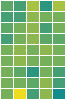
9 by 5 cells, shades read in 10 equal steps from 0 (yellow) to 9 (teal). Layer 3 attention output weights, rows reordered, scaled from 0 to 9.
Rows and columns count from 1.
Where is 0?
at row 9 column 2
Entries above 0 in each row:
5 5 5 5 5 5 5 5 4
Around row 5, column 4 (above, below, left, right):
6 5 5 5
